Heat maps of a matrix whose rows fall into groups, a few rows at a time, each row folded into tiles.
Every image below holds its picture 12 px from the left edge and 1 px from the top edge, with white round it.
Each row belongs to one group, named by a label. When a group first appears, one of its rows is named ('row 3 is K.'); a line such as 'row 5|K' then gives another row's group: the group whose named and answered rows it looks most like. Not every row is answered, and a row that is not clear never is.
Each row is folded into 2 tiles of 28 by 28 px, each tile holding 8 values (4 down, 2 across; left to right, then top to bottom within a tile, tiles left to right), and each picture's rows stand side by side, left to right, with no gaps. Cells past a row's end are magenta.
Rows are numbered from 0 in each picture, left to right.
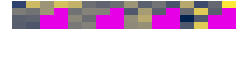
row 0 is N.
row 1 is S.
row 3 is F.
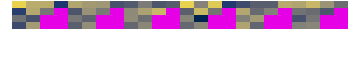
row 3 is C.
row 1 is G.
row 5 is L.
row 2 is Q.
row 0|G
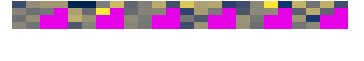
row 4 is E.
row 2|E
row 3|G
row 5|C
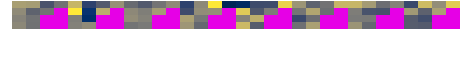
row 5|F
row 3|E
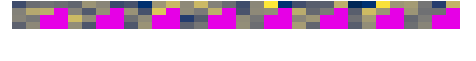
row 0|Q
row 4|E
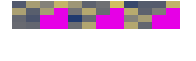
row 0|N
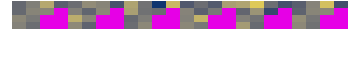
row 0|E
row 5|E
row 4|L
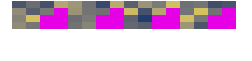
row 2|N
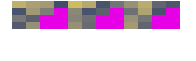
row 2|L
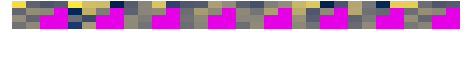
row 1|G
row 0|S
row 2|E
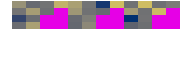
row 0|F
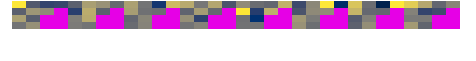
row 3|C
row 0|S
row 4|N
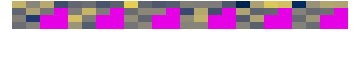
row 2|S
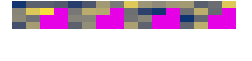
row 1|Q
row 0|Q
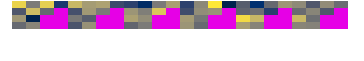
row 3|E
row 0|C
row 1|G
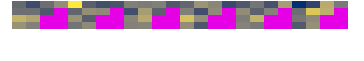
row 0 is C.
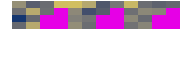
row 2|S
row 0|F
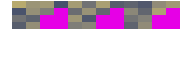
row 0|G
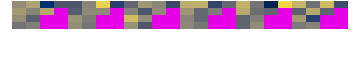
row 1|E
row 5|C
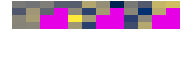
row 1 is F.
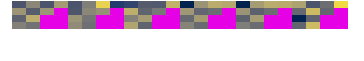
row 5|F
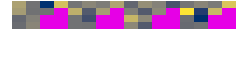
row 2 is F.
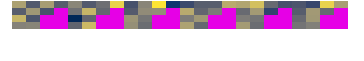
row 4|L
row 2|E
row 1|F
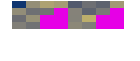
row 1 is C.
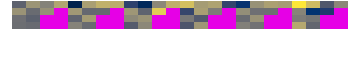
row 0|N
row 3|G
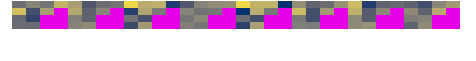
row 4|G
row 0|N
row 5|N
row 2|G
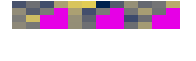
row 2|F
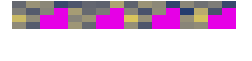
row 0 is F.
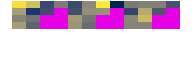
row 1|E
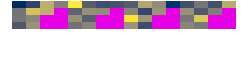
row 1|S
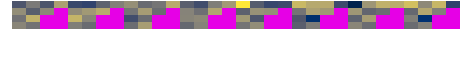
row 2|F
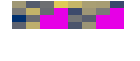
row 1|G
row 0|F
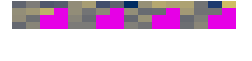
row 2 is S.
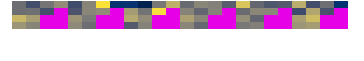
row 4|S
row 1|E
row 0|C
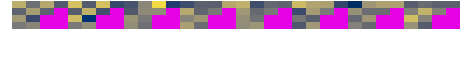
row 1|C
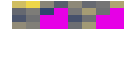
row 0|L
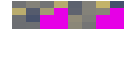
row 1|E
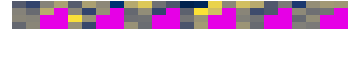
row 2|L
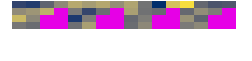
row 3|S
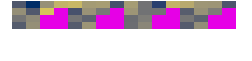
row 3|G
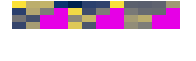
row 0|G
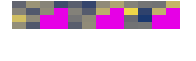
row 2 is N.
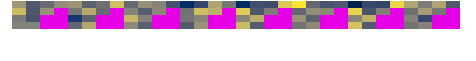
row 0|N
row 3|Q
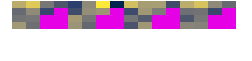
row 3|L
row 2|G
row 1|E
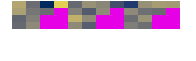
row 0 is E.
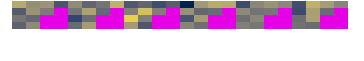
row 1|F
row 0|G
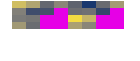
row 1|C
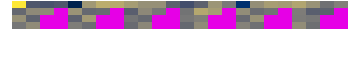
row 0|S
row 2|G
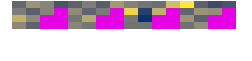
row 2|N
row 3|S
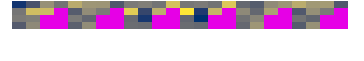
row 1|G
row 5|G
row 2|N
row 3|N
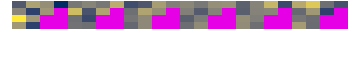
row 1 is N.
